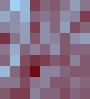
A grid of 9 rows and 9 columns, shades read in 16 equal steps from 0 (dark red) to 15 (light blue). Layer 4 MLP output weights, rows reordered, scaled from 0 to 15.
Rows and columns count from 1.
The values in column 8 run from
5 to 11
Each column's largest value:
13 15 13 9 10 10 11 11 11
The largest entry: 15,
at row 1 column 2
